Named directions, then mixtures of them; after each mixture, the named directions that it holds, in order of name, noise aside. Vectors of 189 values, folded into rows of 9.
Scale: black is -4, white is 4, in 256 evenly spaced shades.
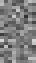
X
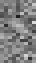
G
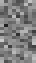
G, X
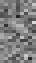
G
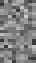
X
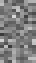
X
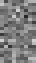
X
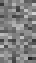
G, X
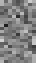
G, X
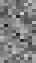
G, X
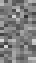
X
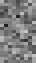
G, X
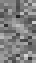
G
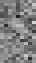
G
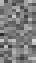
X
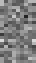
X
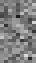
G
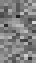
G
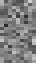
G, X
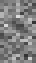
G
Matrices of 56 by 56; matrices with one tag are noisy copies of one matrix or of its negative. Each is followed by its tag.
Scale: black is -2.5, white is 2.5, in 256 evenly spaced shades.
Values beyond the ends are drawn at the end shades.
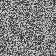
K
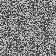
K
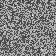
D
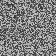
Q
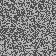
Q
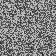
Q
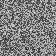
D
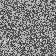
D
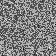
Q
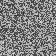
Q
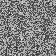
K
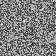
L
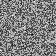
L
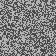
D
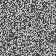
L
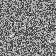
L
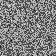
Q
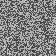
K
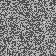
K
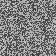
K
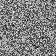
D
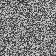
K
